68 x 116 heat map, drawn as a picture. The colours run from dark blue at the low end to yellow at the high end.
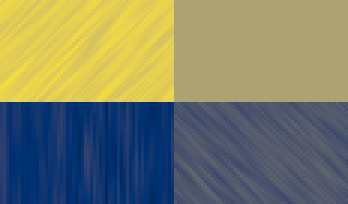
It is made of 2 by 2 panels. Panel 1,1: very high, slanting up to the right, faint in contrast. Panel 1,2: high, flat. Panel 2,1: very low, streaked downward, faint in contrast. Panel 2,2: low, slanting down to the right, faint in contrast.
